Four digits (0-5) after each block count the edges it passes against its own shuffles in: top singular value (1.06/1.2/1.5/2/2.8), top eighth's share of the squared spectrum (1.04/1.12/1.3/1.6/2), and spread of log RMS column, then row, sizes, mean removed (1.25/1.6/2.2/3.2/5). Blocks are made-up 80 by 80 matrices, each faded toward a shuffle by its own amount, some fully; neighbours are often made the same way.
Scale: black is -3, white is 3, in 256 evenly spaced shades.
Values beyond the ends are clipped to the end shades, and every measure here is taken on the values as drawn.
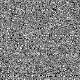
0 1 0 3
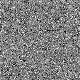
0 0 0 1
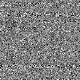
1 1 0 3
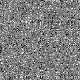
4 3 1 1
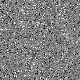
2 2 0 0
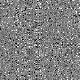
4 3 2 2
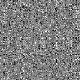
4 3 2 2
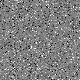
3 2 0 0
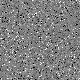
2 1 0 0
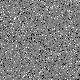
1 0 0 0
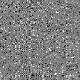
4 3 2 2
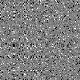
4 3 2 2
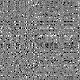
4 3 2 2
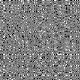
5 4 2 3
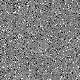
3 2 1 1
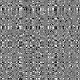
5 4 4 3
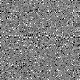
4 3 1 2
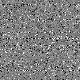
1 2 0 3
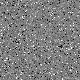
0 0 0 0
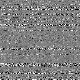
2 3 0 4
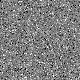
1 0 0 0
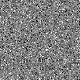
3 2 1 1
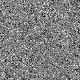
2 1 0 0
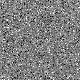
2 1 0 1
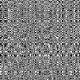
5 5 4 3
